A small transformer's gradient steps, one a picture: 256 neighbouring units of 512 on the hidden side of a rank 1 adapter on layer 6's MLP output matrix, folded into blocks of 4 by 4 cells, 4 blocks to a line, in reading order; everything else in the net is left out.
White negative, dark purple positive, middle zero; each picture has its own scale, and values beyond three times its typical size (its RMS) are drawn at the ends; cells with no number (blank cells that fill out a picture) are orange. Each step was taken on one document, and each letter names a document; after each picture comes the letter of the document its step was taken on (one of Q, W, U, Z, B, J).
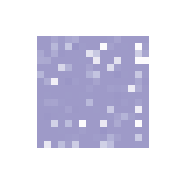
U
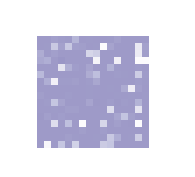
U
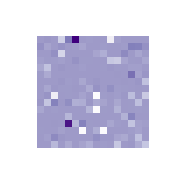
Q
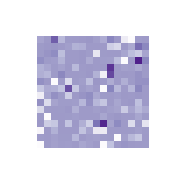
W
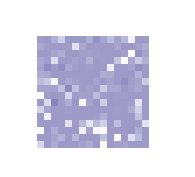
W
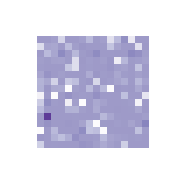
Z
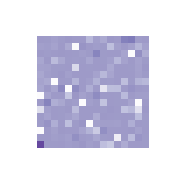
W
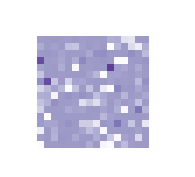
Z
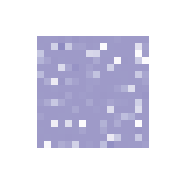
U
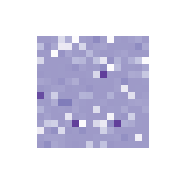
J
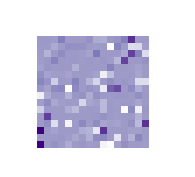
W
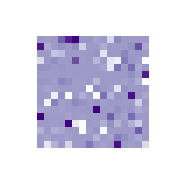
Q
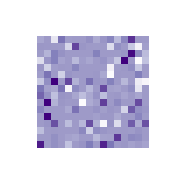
W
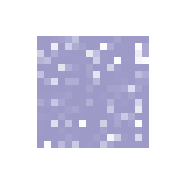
U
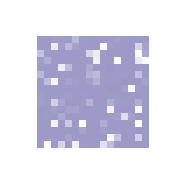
U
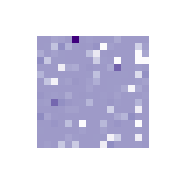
U
